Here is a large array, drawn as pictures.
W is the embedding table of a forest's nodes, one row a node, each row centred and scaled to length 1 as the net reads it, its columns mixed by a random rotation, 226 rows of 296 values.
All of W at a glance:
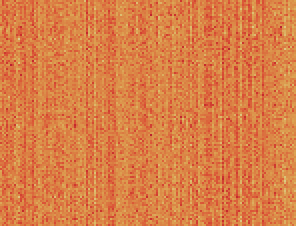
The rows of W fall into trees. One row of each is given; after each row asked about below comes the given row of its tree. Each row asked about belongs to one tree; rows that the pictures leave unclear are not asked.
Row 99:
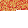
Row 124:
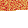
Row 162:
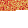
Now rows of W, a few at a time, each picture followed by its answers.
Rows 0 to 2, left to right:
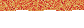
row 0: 99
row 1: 124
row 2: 99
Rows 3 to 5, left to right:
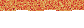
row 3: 99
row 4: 124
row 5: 99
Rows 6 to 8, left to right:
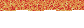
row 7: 124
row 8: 99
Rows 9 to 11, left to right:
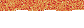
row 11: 124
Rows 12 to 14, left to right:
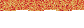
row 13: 124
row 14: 124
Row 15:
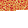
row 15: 124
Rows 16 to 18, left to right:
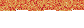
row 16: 99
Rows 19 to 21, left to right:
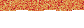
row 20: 124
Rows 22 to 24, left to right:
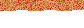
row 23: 162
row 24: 124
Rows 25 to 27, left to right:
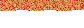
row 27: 99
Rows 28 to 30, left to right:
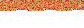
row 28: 99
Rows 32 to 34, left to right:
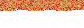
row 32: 99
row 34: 99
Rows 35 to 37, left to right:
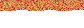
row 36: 99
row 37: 162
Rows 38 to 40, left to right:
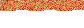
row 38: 162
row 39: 162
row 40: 162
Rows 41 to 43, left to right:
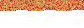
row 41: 99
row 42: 99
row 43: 99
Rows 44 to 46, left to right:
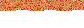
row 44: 99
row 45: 124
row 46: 162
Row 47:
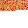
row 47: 162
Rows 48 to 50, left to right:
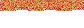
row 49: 99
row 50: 162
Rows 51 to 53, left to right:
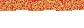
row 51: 124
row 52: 162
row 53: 99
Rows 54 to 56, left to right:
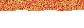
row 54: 162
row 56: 124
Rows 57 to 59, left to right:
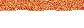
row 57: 99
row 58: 162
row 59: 99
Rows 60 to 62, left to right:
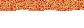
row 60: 124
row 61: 124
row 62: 162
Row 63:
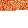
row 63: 162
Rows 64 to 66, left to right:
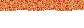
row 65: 99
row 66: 124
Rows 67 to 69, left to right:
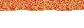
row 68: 162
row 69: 124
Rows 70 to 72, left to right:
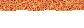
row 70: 124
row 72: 99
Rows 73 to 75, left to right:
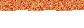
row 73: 124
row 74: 99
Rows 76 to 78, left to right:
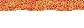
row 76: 99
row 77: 162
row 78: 124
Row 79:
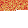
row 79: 99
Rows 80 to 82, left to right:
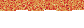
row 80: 124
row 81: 99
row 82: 124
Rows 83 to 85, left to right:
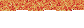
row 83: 99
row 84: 99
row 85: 99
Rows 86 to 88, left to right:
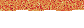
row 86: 124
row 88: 124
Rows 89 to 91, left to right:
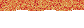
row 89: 99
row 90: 162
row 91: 99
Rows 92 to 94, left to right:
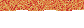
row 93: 99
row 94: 124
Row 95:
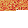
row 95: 99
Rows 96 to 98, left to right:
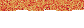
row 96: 162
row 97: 99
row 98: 124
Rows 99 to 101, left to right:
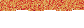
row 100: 124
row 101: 99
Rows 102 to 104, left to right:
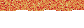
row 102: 124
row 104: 99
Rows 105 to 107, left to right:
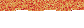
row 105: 99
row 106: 124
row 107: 99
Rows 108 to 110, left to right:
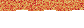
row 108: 124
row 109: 162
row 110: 162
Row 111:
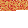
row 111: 124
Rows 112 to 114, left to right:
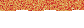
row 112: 124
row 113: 99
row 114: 99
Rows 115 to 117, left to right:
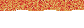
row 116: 124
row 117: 124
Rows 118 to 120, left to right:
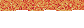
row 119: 99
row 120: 99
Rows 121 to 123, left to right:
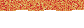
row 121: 124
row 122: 99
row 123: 124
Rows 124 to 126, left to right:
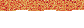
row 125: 124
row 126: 124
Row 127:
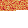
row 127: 162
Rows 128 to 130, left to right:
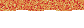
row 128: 99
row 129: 162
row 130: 124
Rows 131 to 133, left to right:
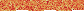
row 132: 162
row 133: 99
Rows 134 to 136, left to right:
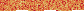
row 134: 162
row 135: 124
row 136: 99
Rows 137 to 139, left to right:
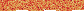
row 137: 162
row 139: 124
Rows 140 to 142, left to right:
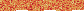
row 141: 162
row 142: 124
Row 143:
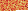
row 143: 162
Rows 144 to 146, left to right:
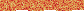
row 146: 162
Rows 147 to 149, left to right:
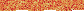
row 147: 162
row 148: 124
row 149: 99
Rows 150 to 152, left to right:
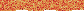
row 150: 162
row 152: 162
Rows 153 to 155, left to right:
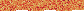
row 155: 124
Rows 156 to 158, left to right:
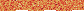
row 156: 124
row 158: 99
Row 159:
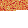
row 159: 162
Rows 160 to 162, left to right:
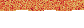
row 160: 124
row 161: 162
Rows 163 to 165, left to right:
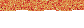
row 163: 99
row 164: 162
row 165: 99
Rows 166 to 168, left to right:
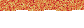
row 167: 99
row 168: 124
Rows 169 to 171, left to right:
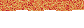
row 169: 162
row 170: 99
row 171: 124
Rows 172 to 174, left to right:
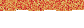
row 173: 124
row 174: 124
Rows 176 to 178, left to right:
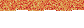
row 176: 99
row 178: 99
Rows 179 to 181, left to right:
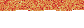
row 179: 162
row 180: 99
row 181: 99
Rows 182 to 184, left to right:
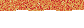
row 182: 99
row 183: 99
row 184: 124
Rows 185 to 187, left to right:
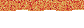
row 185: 124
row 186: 162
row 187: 124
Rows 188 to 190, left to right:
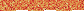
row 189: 99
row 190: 99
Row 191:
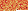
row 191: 99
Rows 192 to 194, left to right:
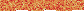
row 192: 99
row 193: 99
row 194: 162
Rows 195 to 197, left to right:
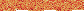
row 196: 162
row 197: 162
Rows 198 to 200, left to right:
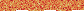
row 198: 99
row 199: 99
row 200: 99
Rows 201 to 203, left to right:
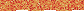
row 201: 124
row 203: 99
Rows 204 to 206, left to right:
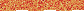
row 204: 99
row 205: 124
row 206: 99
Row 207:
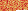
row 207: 162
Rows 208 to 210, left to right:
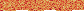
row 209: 162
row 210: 162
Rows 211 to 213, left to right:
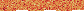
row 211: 162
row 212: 99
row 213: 124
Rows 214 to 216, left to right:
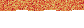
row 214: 162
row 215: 124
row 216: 99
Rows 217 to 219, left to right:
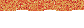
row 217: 99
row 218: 124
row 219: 124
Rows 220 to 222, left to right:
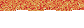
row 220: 99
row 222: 99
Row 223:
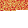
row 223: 99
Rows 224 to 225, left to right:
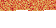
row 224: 124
